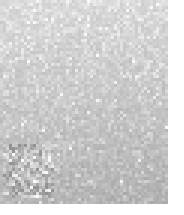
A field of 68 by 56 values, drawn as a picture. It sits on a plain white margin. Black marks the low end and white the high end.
The values follow a bell shape. Overall the values sit about 80% of the way up the scale. No regular stripes run through it. The grain is fine, like static. In the bottom left lies a patch that is rougher than the rest. Values rise toward the top. The bottom left is the roughest part.
